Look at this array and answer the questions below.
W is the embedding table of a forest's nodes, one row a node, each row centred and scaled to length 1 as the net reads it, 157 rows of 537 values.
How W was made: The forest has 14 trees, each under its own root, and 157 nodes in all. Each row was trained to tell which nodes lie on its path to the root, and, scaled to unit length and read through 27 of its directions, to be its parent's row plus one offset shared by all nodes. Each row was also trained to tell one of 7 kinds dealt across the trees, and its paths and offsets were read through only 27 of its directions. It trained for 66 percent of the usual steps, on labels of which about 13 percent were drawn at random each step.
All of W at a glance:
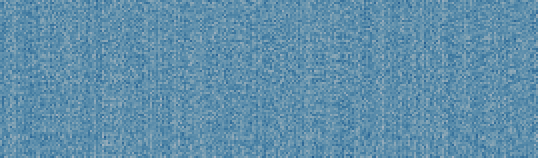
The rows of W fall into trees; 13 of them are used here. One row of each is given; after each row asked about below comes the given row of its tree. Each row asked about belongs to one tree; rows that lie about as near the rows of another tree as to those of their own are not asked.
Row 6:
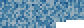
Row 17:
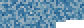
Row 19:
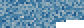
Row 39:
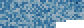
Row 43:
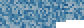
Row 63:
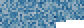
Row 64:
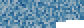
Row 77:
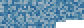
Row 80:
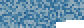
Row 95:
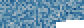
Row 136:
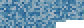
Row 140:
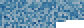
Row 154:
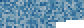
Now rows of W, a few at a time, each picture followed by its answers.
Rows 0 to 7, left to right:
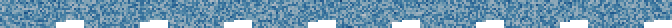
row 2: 136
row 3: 77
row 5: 80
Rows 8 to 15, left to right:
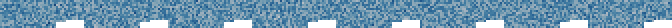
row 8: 19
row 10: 77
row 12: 140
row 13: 19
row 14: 80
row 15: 140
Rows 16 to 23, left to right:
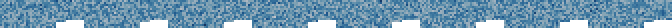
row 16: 6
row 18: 95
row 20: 63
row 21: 63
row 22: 19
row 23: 95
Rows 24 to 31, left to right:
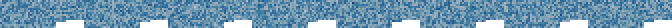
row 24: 64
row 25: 77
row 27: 95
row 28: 64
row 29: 64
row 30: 77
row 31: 19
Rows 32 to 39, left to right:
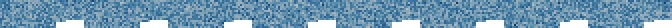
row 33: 95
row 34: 80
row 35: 63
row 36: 43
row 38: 64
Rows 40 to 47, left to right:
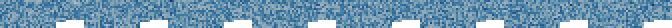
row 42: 43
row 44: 77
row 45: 140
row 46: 19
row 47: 43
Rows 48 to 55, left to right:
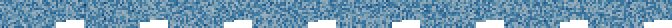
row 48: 17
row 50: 19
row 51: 17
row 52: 77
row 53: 136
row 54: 154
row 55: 63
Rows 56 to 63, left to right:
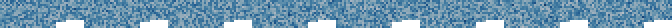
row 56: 95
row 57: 140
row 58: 17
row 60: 43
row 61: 80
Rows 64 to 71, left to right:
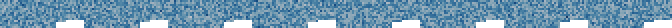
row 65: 140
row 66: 77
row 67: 63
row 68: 6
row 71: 80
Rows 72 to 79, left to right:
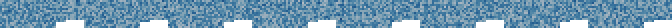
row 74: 17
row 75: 17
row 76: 77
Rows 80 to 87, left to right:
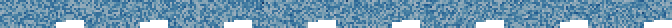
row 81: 63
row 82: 6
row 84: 64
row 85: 95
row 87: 43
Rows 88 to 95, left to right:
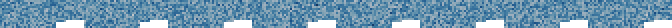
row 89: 64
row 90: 19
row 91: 43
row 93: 64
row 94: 63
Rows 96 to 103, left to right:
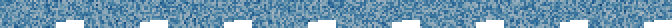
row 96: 95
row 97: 77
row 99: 77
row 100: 136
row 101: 39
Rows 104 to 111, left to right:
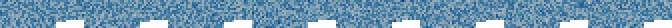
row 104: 17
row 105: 136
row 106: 43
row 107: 39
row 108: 154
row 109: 64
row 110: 77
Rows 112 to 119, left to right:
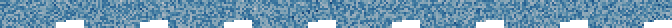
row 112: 19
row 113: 64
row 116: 136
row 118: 63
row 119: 64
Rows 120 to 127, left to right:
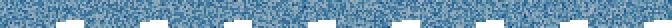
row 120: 140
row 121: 17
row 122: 154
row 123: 154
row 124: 43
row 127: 64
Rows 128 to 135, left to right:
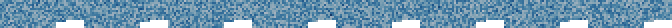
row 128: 140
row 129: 154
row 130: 43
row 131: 80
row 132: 140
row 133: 19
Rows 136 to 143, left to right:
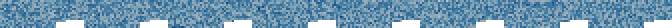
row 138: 63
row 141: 140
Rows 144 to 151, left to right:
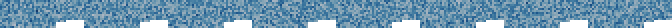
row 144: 19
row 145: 140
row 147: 43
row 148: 154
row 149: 63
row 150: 136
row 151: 63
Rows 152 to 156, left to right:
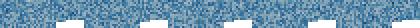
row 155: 140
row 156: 6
